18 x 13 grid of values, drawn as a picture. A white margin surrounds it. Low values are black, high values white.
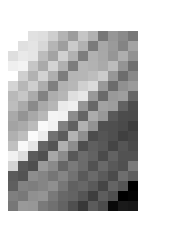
Values change most from cell to cell in the centre. The top left is the ninth with the highest average. Values rise toward the top left. The ninth with the lowest average is the bottom right. Streaks slant up to the right. Neither half mirrors the other.
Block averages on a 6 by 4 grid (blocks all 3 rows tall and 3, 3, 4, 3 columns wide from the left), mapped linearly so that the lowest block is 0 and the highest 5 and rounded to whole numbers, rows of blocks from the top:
5 4 3 3
4 3 4 3
3 4 3 2
4 3 2 1
3 2 2 1
2 2 1 0
